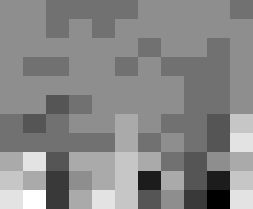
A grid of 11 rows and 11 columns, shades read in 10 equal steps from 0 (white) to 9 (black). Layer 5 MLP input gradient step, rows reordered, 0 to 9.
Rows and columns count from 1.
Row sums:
49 46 46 50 46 49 49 49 39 48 41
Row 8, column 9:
5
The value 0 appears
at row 11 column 2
